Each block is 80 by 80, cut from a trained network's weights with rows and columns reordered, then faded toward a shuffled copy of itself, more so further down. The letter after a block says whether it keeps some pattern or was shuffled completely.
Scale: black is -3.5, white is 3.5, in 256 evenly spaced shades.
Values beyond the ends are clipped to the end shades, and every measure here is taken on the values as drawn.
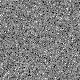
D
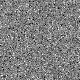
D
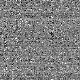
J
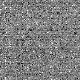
J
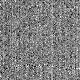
J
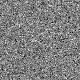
D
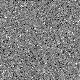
D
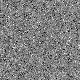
D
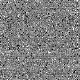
J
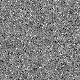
D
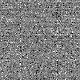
J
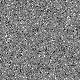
D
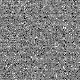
J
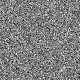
D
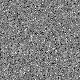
D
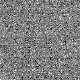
J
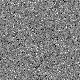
D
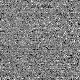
J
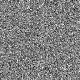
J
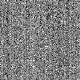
J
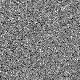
D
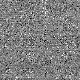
J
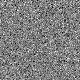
D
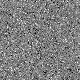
D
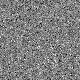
D
